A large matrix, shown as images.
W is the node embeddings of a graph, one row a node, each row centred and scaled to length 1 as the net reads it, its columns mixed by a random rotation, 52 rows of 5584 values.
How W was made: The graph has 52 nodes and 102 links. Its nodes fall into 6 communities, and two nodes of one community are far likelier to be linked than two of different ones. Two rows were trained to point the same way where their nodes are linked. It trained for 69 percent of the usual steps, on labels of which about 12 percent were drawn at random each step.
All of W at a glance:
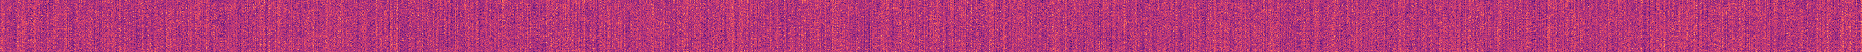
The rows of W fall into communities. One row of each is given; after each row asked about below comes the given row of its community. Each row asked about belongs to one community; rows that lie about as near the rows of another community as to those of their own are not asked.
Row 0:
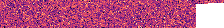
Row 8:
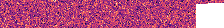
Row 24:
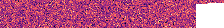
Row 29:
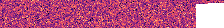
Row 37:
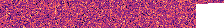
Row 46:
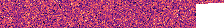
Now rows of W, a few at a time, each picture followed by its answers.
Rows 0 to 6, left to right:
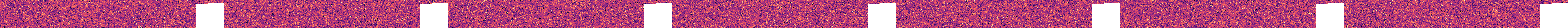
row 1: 29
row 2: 29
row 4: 8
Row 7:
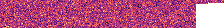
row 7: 8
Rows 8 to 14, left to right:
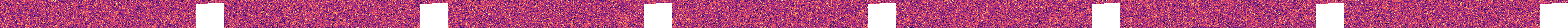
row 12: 46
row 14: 8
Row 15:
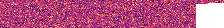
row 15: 29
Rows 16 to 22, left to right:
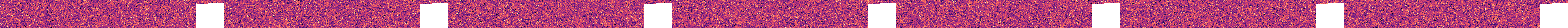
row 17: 0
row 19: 0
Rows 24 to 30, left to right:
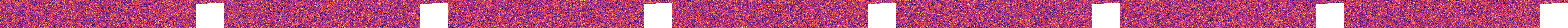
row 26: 29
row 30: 24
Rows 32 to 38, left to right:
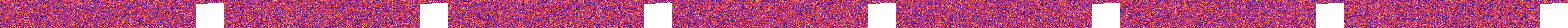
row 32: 0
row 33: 0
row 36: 24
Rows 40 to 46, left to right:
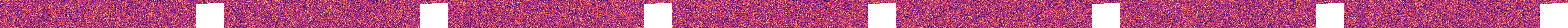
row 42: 24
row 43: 46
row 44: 29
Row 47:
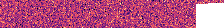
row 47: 24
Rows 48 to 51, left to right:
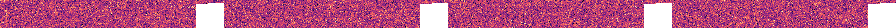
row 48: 37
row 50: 0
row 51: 8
